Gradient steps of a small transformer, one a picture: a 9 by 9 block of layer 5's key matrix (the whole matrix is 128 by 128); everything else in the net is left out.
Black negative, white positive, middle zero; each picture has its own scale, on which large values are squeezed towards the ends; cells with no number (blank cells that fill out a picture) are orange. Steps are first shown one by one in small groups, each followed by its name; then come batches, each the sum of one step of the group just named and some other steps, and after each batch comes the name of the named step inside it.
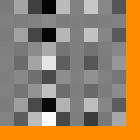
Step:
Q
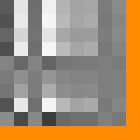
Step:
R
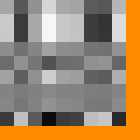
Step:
Q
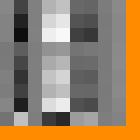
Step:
Q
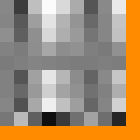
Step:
Q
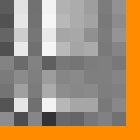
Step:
R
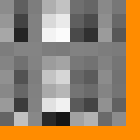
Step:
Q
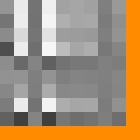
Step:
R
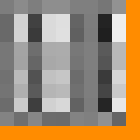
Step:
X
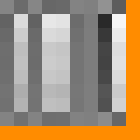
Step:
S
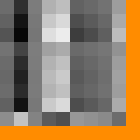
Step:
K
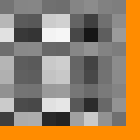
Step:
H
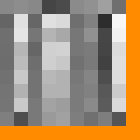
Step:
S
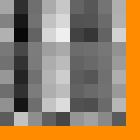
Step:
K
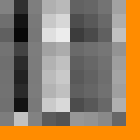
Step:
K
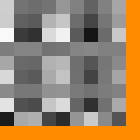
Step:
H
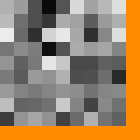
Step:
H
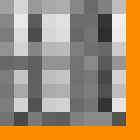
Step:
X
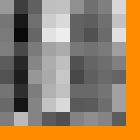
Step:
K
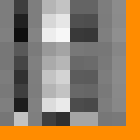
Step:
K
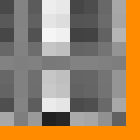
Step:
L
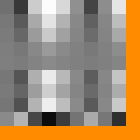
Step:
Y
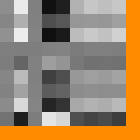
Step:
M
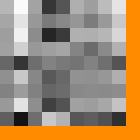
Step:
M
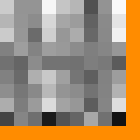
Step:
Y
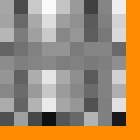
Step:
Y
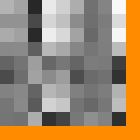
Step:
L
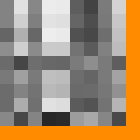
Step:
L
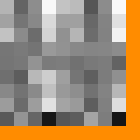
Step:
Y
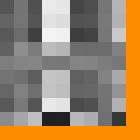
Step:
L
